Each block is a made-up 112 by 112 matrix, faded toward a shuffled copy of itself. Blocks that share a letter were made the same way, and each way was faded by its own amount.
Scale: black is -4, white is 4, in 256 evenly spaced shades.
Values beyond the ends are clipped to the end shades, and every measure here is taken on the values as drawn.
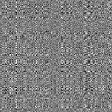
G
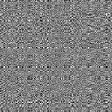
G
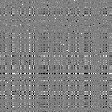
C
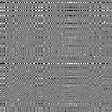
C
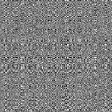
G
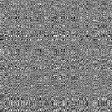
G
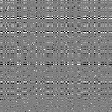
C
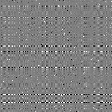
C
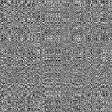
G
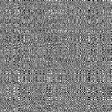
G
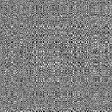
G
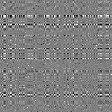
C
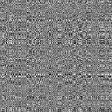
G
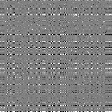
C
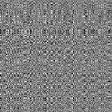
G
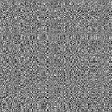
G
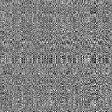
G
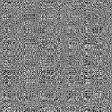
G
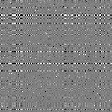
C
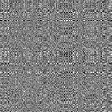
G
